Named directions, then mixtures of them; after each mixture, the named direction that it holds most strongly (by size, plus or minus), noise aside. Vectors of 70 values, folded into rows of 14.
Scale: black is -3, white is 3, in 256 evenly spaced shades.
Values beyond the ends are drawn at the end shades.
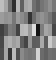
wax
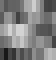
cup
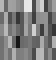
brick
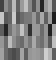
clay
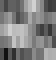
cup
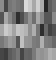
cup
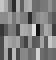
wax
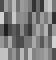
clay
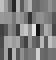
wax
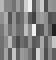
brick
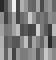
wax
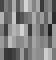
clay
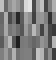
brick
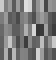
brick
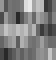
cup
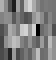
wax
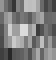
cup
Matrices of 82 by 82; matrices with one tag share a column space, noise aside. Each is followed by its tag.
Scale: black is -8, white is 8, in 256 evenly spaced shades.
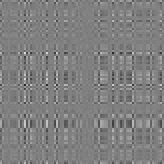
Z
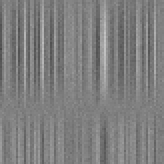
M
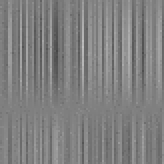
M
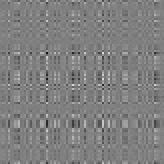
Z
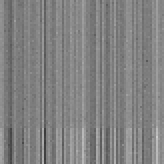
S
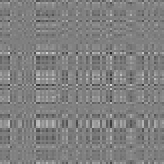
Z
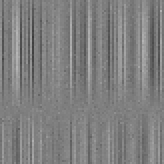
M
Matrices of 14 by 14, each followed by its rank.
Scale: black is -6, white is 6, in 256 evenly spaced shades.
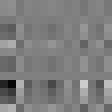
one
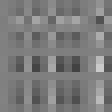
one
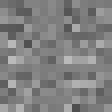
three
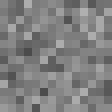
full rank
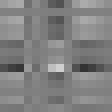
one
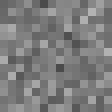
full rank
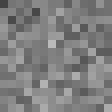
full rank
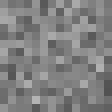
full rank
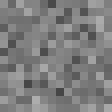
full rank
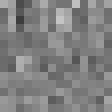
three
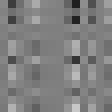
one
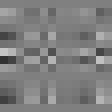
one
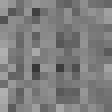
three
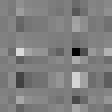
one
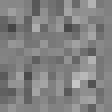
three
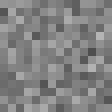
full rank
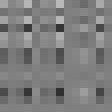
one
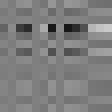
one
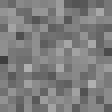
full rank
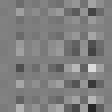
one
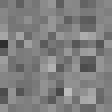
three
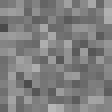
full rank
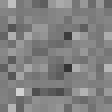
three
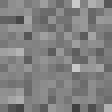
three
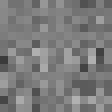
three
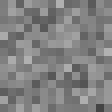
full rank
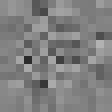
three
